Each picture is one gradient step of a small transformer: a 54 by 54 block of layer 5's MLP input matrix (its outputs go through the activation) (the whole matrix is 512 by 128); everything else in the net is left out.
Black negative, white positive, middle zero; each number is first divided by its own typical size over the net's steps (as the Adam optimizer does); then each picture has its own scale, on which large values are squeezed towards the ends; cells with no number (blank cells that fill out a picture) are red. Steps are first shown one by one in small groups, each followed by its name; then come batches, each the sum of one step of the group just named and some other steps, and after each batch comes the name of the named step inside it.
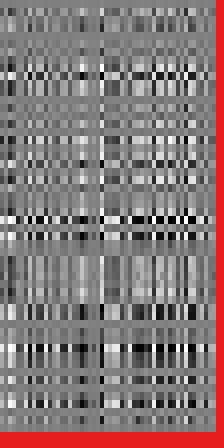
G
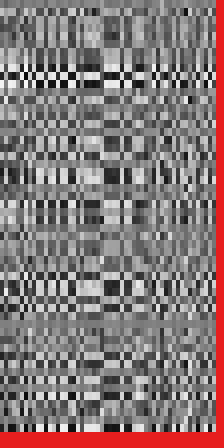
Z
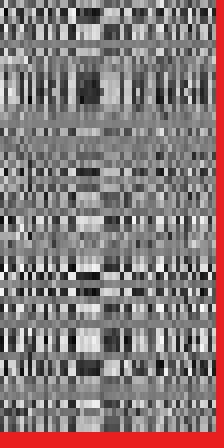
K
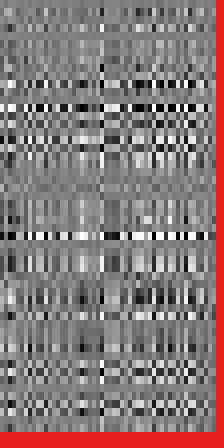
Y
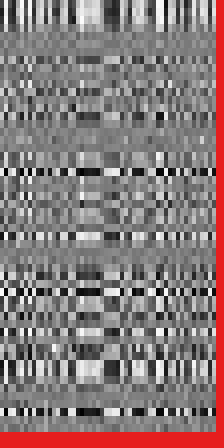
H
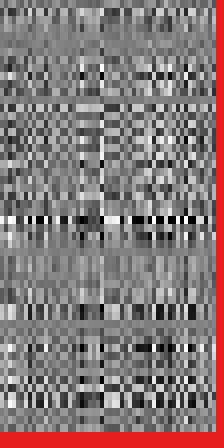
G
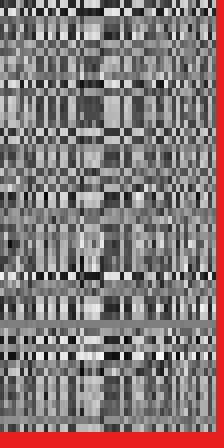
K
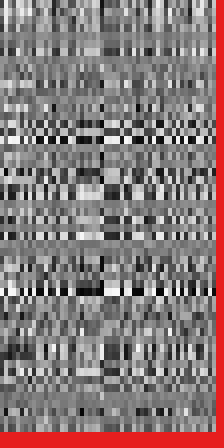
H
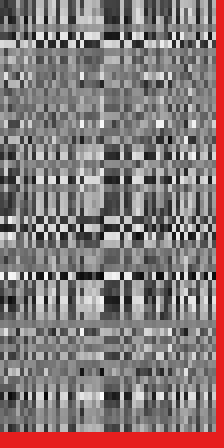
Z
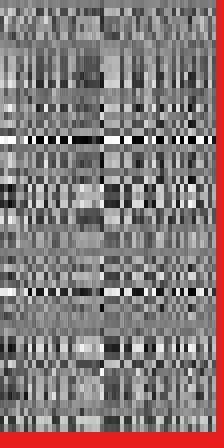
Z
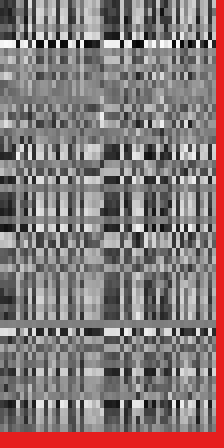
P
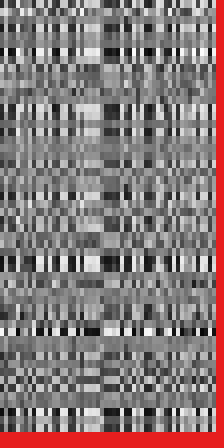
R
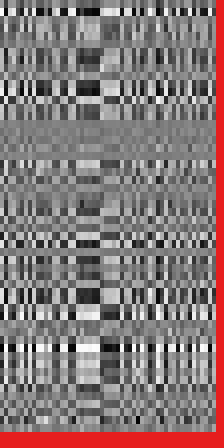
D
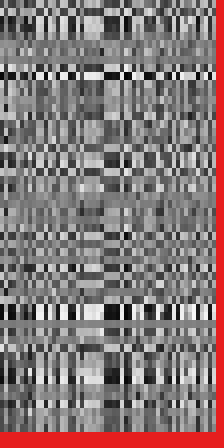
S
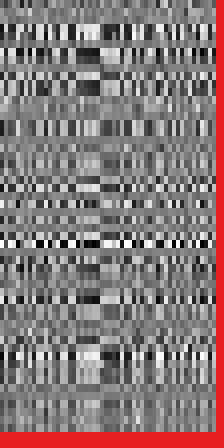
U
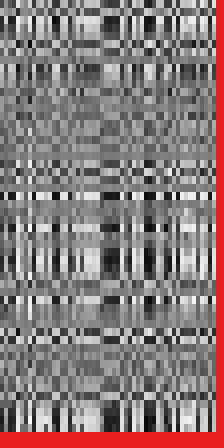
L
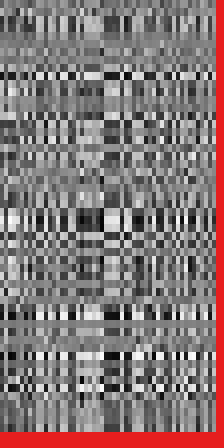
S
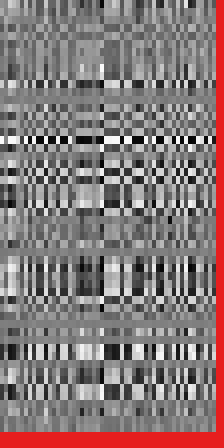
R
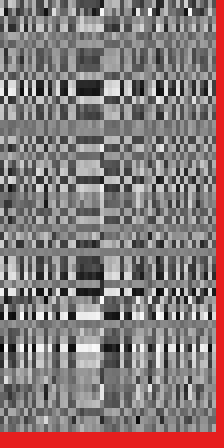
D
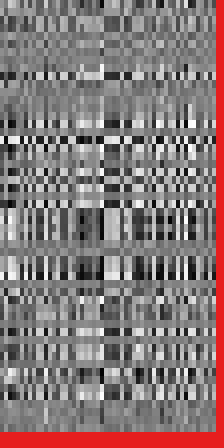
S
